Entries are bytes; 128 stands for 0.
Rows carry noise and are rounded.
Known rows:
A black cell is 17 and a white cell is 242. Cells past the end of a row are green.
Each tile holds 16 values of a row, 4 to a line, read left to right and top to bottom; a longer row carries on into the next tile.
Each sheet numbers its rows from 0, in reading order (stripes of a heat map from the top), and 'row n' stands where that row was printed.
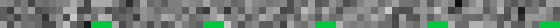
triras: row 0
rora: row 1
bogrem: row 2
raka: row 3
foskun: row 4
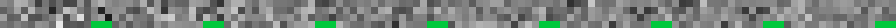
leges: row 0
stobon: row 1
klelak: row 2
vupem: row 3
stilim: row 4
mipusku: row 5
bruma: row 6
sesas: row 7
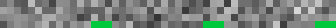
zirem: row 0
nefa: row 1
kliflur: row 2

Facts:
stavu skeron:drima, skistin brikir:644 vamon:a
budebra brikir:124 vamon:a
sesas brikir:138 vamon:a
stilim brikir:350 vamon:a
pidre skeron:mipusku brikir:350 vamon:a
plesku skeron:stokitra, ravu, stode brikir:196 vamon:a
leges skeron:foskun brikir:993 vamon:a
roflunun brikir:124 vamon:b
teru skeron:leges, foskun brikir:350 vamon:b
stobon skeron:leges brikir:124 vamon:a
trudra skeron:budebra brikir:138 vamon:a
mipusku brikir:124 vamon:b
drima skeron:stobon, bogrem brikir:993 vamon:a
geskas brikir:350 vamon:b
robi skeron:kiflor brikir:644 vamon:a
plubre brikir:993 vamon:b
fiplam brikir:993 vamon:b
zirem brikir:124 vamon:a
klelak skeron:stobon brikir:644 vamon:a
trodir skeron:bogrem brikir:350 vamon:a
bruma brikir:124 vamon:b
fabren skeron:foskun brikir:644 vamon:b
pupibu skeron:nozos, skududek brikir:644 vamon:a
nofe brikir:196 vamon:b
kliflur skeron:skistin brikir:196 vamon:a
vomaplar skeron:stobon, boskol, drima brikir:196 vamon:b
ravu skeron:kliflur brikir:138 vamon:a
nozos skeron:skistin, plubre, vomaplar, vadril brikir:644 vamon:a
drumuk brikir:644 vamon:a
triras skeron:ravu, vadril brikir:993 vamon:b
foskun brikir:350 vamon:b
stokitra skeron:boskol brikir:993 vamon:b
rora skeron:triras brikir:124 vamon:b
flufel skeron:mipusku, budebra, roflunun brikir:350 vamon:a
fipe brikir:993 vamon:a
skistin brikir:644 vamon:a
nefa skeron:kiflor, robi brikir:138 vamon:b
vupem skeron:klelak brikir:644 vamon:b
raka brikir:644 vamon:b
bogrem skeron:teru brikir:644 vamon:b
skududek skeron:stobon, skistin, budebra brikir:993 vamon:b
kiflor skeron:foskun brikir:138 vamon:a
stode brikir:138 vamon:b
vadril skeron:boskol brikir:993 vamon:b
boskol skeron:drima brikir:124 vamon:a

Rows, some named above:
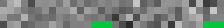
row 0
trudra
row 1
vomaplar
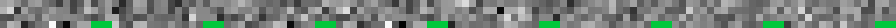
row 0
robi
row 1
teru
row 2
kiflor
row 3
robi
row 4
drima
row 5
geskas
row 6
stode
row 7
fipe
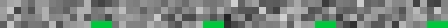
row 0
klelak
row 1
drumuk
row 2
boskol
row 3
vomaplar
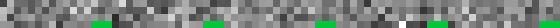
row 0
kliflur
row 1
boskol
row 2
skistin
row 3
skududek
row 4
fipe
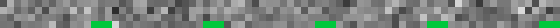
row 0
plesku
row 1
fabren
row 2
trudra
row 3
nofe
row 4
ravu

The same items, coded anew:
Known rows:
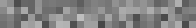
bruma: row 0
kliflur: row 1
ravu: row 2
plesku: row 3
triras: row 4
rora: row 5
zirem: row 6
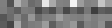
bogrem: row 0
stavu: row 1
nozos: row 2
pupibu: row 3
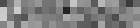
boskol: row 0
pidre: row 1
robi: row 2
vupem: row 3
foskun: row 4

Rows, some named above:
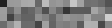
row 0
drima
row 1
raka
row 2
drumuk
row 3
ravu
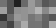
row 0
teru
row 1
rora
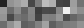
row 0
drima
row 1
klelak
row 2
vomaplar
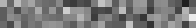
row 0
raka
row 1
geskas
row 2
nefa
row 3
klelak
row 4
skududek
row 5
fabren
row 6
kiflor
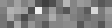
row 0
triras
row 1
stode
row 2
fipe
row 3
nofe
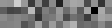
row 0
skistin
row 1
stobon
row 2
drima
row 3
leges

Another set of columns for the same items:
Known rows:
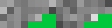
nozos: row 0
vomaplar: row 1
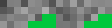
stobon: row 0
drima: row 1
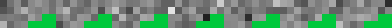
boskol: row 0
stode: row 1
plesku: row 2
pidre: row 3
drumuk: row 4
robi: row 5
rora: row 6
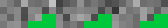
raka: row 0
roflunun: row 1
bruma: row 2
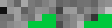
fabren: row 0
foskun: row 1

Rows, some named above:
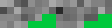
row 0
robi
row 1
leges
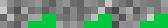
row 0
plesku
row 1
klelak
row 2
bogrem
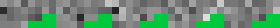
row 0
leges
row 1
drumuk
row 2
nefa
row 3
vupem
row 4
geskas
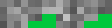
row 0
teru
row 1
plesku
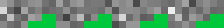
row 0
plesku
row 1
skududek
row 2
kiflor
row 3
ravu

